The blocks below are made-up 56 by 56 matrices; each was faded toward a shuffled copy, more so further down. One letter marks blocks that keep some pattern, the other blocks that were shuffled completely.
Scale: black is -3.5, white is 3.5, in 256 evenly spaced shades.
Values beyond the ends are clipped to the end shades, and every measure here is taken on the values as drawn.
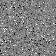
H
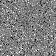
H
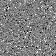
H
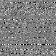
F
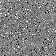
H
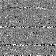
F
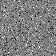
H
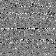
F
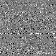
F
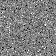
H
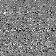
F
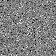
H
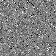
H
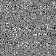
F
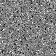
H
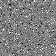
H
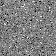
H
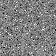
H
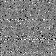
F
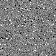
F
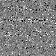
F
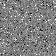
H
